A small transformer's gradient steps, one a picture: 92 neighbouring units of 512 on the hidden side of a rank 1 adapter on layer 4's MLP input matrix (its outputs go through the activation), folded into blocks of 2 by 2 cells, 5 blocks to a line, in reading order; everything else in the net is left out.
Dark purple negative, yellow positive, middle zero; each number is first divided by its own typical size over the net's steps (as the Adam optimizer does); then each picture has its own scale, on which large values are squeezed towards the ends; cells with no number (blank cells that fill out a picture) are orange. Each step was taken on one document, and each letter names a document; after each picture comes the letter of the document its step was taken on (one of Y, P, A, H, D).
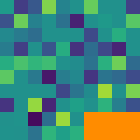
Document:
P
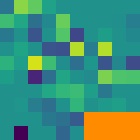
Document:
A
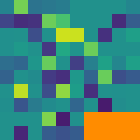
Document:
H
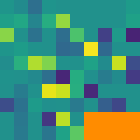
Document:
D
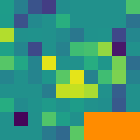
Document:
D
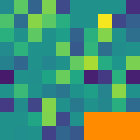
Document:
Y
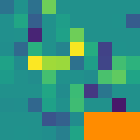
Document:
A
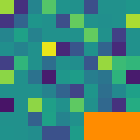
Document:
P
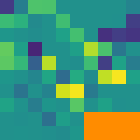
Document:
D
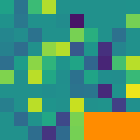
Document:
P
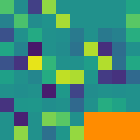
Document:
D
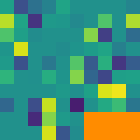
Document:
Y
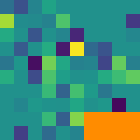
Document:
A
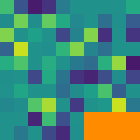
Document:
Y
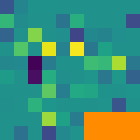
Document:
A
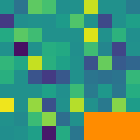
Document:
P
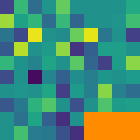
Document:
Y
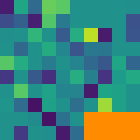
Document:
Y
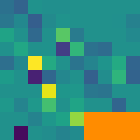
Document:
A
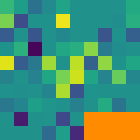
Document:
D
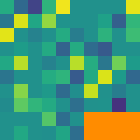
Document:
H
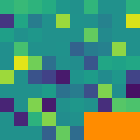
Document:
P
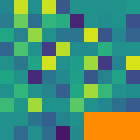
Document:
Y
